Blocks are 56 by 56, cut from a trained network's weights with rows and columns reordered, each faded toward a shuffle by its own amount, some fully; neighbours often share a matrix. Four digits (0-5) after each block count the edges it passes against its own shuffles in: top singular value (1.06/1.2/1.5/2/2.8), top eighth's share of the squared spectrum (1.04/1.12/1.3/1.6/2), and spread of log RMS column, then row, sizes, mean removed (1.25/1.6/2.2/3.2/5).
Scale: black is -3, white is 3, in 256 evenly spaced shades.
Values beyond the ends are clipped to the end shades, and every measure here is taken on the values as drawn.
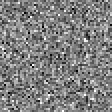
1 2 0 0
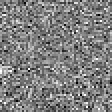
3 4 1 2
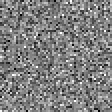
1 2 0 0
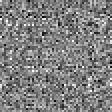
3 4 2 2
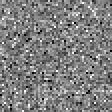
0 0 0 0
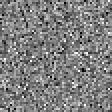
1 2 0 0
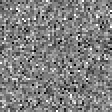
0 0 0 0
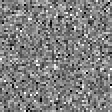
0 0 0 0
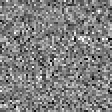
3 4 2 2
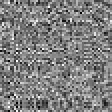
4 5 2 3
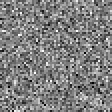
0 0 0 0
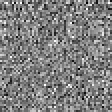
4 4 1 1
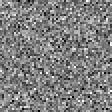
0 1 0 0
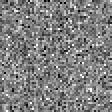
1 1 0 0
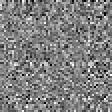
3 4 2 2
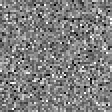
0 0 0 0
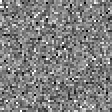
0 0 0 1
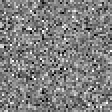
2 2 1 1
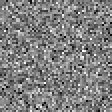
0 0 0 0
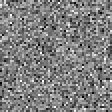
1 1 0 0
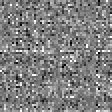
2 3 3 1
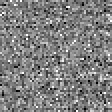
1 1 0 0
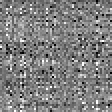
3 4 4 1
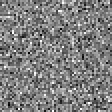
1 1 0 0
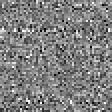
3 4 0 2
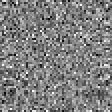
3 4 2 2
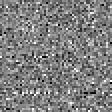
2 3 1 1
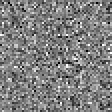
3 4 2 2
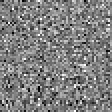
3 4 2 2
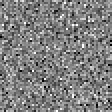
0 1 0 0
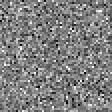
1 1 0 0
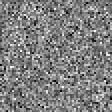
1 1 0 0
